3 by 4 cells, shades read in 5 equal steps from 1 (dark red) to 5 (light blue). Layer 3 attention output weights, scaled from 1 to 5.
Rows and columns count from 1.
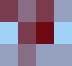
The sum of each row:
11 13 15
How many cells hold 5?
2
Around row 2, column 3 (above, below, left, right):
2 4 2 5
